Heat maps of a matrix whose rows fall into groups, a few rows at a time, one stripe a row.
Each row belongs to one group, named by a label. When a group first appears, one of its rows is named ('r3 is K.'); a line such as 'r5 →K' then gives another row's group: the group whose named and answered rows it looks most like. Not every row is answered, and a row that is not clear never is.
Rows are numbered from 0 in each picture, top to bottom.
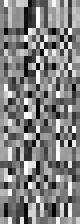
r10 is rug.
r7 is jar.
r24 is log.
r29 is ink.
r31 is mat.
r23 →log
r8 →rug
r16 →log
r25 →mat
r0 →jar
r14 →log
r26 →ink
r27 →mat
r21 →mat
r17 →mat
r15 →ink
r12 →log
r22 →mat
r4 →ink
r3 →rug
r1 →rug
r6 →ink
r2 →rug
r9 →ink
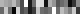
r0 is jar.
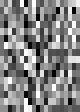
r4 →mat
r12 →jar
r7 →log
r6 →jar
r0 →mat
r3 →rug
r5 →rug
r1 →log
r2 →ink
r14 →jar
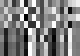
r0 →mat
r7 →ink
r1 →jar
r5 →ink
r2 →mat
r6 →ink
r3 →jar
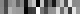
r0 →ink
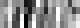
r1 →mat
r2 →mat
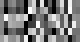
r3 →rug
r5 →jar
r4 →ink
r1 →ink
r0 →ink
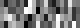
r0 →ink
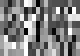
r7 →jar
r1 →rug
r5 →log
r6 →jar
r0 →log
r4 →ink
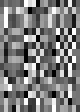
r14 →jar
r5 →log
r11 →log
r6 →rug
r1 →jar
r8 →rug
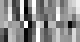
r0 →mat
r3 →jar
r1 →mat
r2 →mat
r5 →rug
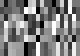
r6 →rug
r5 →log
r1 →log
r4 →jar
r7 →rug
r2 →rug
